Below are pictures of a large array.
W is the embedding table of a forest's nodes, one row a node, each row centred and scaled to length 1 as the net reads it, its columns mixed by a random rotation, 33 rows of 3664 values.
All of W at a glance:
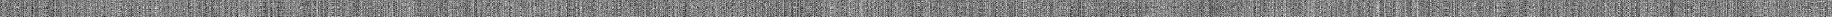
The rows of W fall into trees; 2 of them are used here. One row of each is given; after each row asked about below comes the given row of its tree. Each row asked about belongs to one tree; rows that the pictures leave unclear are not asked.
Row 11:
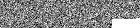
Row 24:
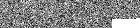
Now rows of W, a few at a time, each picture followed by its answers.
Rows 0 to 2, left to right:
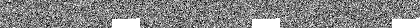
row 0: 24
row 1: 11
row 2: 11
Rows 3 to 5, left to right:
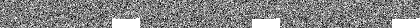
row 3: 11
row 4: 24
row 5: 24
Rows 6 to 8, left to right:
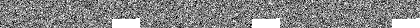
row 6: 11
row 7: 11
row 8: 24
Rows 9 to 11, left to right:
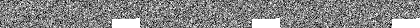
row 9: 11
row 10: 11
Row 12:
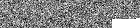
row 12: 24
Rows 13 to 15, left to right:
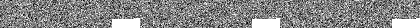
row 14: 24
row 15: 24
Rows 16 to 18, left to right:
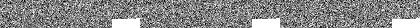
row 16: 24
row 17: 24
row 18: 11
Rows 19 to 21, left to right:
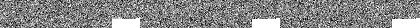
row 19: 11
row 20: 24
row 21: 24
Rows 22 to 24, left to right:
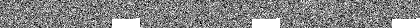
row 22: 11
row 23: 11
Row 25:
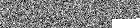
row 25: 24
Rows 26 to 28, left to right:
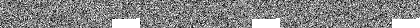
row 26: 24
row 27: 11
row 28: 11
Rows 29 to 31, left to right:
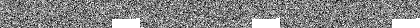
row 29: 24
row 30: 11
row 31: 11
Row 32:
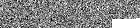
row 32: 24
